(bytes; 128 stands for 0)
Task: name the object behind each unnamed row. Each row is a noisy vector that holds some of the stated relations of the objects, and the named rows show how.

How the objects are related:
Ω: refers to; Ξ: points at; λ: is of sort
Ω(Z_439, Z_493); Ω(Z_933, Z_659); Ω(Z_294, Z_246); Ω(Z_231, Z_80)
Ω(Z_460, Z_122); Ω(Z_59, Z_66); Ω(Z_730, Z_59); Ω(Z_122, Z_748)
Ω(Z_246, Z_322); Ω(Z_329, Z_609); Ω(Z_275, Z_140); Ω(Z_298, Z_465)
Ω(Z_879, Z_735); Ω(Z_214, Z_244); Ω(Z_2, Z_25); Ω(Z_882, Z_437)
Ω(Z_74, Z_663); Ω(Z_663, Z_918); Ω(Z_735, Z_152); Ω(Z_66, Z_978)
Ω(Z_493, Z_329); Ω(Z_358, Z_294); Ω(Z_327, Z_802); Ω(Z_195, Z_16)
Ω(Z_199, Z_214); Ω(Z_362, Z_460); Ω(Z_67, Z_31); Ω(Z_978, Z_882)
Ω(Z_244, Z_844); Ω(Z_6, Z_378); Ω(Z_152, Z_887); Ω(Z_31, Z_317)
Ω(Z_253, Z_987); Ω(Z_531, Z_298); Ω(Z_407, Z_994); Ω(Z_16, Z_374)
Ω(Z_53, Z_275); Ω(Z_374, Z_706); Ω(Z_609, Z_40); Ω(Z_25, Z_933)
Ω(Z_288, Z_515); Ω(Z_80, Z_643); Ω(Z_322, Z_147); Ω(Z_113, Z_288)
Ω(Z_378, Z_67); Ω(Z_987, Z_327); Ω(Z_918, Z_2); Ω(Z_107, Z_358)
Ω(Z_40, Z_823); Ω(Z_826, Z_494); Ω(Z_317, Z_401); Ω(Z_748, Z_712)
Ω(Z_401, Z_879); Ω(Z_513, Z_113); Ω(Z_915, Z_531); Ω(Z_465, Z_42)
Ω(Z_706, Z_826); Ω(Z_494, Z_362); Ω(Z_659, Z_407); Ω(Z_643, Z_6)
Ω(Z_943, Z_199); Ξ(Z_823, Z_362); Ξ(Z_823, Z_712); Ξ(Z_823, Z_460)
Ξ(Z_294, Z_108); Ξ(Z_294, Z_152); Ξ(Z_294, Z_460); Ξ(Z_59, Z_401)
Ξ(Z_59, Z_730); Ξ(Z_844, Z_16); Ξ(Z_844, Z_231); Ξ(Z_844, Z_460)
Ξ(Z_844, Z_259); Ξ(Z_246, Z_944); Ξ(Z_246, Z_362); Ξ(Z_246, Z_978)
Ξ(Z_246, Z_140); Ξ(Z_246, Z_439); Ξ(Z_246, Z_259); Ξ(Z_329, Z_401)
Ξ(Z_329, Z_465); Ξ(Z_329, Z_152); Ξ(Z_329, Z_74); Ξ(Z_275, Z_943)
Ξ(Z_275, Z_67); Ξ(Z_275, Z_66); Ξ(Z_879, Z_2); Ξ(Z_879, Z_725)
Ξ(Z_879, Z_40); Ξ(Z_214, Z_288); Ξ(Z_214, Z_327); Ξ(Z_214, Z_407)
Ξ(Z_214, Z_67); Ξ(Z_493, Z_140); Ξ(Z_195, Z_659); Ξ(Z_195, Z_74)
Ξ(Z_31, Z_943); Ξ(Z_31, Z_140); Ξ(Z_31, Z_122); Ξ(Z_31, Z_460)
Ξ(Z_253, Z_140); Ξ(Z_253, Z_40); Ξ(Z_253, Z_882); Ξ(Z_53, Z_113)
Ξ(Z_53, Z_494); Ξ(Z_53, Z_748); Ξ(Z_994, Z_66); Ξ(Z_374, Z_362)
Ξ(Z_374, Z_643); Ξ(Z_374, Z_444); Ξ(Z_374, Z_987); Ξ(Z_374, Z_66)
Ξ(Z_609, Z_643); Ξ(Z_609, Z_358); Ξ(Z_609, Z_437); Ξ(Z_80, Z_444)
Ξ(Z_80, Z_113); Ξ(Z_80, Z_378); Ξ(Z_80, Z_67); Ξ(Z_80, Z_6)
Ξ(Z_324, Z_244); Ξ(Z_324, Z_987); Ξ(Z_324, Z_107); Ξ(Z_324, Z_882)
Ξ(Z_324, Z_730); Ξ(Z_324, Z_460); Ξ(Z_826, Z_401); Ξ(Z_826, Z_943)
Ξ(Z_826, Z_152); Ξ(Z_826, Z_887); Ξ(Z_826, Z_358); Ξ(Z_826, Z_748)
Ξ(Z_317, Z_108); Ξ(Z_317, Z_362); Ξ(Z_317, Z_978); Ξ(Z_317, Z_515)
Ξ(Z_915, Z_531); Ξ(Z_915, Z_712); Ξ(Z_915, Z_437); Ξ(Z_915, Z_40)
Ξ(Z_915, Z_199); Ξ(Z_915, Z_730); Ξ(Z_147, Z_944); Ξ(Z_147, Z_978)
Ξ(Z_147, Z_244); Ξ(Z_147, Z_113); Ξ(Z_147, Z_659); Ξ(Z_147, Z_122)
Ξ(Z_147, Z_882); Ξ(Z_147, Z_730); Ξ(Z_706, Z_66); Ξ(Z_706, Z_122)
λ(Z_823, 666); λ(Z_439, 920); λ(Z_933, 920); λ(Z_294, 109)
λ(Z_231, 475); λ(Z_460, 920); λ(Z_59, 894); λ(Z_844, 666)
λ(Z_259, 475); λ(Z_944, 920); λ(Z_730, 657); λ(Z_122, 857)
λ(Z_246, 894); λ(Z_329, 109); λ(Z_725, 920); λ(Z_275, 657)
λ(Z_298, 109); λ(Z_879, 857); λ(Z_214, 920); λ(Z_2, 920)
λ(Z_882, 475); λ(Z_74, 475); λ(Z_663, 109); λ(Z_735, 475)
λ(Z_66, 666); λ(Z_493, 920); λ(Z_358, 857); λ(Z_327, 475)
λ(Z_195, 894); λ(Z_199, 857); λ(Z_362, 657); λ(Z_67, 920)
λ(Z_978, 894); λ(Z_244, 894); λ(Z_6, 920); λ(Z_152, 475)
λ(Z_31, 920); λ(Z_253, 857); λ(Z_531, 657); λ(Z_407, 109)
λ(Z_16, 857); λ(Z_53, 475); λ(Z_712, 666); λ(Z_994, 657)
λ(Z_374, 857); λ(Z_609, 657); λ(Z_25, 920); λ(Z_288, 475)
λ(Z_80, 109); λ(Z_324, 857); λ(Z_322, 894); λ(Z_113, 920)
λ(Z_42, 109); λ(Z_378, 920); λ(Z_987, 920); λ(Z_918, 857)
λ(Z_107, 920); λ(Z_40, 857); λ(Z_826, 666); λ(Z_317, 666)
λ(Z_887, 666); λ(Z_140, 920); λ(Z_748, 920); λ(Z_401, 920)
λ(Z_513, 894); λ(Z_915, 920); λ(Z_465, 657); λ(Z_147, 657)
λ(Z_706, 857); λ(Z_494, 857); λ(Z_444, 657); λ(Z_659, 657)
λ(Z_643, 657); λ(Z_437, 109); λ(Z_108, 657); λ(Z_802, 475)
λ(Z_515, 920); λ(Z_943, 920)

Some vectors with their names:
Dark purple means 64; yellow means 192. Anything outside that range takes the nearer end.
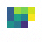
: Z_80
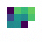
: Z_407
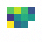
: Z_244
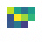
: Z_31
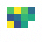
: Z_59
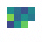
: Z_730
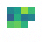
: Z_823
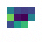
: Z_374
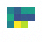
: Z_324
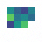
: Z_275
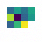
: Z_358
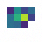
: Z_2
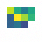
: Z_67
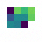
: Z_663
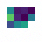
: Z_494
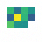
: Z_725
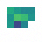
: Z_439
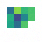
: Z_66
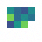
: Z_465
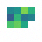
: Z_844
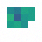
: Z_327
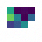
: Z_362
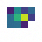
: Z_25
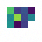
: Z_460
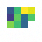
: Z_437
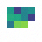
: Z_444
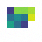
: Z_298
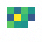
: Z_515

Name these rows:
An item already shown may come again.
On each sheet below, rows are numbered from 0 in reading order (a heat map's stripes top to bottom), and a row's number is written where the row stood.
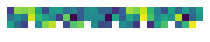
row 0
Z_298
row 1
Z_147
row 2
Z_253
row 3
Z_826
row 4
Z_80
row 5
Z_643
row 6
Z_358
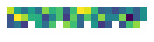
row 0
Z_31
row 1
Z_66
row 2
Z_437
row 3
Z_748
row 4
Z_199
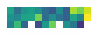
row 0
Z_152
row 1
Z_465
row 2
Z_80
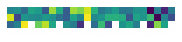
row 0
Z_609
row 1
Z_802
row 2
Z_80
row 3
Z_735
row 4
Z_74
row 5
Z_918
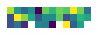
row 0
Z_401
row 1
Z_663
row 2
Z_322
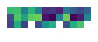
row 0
Z_317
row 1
Z_706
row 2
Z_16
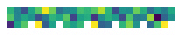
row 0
Z_643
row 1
Z_322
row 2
Z_882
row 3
Z_513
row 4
Z_887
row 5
Z_40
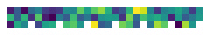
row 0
Z_659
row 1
Z_122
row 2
Z_712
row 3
Z_195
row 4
Z_42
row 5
Z_994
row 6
Z_879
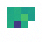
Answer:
Z_493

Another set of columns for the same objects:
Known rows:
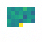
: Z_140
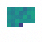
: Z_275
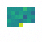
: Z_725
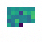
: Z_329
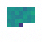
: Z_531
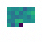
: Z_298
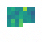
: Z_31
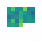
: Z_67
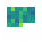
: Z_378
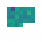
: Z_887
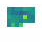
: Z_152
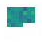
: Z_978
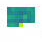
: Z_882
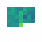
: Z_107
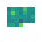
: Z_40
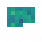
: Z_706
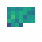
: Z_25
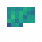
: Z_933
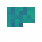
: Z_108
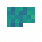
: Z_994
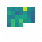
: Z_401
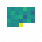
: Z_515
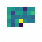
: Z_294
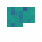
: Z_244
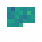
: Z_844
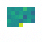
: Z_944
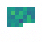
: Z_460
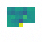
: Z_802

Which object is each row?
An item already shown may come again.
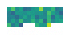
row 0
Z_643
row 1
Z_6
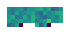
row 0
Z_659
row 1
Z_80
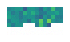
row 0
Z_59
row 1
Z_317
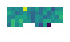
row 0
Z_401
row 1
Z_407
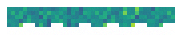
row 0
Z_748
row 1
Z_826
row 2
Z_147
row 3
Z_748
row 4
Z_493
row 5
Z_823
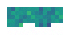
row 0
Z_823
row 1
Z_994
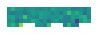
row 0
Z_231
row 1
Z_324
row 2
Z_494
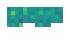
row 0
Z_40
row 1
Z_16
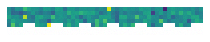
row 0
Z_735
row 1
Z_802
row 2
Z_66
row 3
Z_401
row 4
Z_74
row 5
Z_322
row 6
Z_122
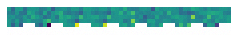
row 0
Z_994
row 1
Z_663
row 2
Z_802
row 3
Z_259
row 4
Z_358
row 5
Z_887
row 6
Z_152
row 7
Z_918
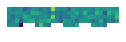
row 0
Z_362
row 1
Z_879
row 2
Z_712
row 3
Z_609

